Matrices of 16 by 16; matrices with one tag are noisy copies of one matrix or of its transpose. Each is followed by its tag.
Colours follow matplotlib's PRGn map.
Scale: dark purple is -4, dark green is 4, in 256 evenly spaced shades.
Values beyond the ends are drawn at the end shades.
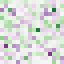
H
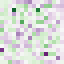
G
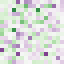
G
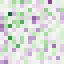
G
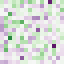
G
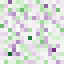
H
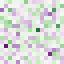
H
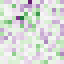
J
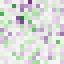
J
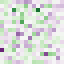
G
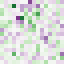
J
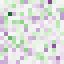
G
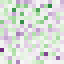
G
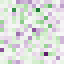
G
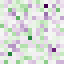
H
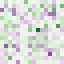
H
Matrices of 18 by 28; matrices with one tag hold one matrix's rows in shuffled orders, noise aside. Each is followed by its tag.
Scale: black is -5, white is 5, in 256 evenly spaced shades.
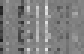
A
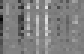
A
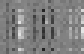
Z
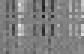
Z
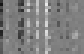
A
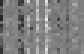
A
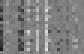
A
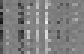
A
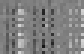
Z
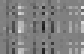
Z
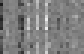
A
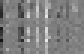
A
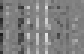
A
